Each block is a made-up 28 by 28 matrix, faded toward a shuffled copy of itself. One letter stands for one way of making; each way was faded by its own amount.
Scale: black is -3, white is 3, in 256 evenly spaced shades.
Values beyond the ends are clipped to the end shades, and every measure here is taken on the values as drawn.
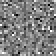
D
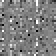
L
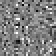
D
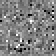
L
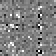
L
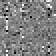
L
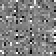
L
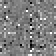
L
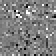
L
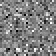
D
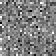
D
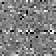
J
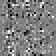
L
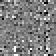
L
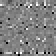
J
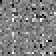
L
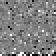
J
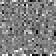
J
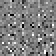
L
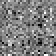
D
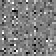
L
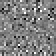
D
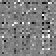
J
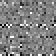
J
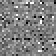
L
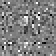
J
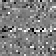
J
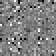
L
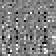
J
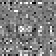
J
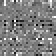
J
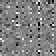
L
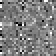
J
